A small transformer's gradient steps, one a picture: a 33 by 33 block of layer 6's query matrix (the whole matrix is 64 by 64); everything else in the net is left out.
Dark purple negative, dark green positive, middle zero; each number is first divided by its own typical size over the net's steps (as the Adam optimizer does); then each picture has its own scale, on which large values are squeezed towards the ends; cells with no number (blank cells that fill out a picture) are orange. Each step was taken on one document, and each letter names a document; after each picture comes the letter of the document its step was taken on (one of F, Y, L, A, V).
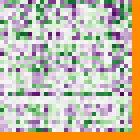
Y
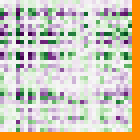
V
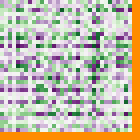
Y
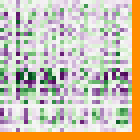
V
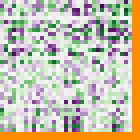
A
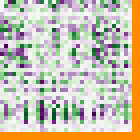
A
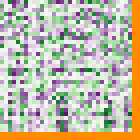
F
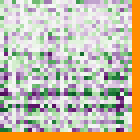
Y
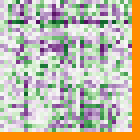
F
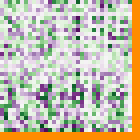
A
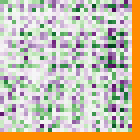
A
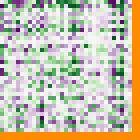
A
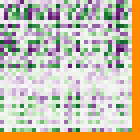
Y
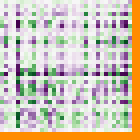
V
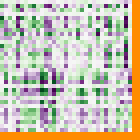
V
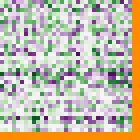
Y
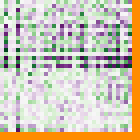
V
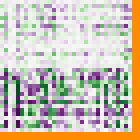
V
